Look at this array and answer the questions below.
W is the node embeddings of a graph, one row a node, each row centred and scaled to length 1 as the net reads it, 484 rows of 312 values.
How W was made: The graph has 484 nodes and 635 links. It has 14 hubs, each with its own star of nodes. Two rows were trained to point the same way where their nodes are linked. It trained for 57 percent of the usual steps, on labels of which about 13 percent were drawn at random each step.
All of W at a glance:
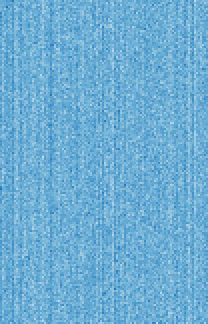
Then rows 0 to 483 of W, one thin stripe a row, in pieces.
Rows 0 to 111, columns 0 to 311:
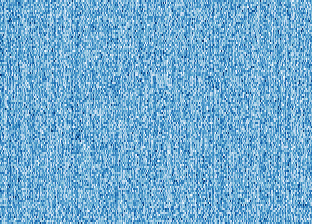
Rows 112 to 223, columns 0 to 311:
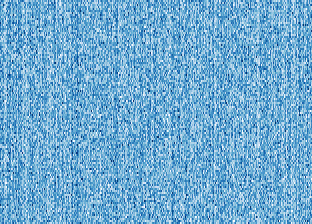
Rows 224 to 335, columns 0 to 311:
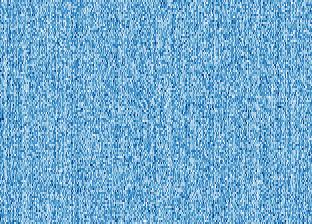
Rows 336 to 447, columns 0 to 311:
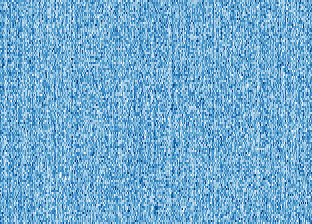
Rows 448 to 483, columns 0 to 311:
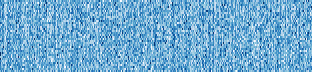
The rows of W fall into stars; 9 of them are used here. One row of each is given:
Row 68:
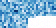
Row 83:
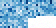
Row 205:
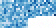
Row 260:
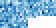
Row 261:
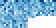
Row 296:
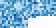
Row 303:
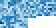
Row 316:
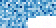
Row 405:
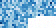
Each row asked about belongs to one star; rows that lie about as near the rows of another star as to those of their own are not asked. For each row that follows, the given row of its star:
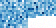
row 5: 296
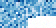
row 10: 260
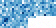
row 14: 405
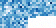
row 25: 303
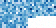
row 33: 260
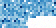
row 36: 316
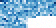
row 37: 316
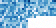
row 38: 296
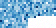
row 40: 296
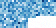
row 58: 261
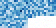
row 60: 205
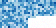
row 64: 260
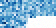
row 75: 303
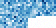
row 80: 261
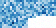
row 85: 260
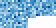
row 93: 261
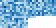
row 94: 205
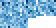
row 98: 83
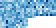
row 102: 205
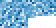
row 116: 205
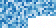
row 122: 260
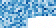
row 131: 205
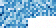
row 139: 296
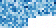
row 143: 260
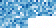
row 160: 205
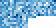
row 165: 296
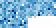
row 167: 405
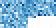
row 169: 405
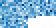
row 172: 303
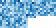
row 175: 303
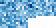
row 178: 303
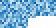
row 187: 68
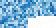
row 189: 405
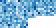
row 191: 260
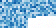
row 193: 303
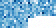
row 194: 296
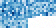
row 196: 205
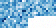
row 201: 296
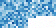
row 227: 260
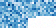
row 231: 260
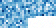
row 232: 205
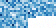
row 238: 303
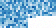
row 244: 205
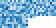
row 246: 296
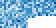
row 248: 261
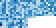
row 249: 205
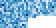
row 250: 261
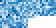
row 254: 260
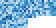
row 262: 405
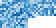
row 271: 296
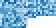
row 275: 316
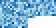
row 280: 316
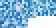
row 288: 296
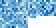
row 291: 303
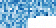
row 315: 261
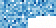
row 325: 316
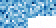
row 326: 68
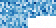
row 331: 316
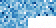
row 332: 68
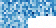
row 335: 316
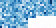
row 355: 303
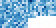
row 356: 296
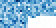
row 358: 261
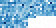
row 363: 303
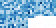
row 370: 405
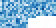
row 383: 316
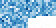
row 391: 261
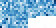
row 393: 316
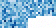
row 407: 83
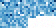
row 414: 83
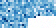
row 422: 405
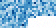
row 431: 405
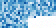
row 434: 261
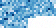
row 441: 405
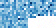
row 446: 296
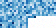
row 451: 260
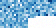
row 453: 68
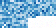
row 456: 316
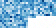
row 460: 405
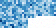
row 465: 405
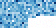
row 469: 261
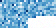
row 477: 316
